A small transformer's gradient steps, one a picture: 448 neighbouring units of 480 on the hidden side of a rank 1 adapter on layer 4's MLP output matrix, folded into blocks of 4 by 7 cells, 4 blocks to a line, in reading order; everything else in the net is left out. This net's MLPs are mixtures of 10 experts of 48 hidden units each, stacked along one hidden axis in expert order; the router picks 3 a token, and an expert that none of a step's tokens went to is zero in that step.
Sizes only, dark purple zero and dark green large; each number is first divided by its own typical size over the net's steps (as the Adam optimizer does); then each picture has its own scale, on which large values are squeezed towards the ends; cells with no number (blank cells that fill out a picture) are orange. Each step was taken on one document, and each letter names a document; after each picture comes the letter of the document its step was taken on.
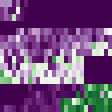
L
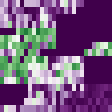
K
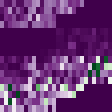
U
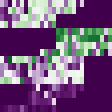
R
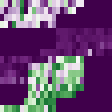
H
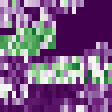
K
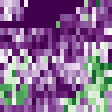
L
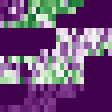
R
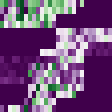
H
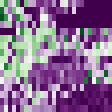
K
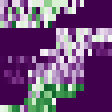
H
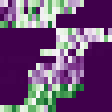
H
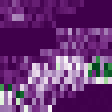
U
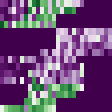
R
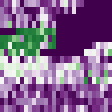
K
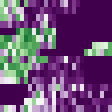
K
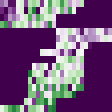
H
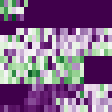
L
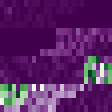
U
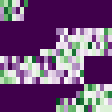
L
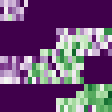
L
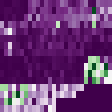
U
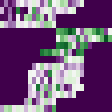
H
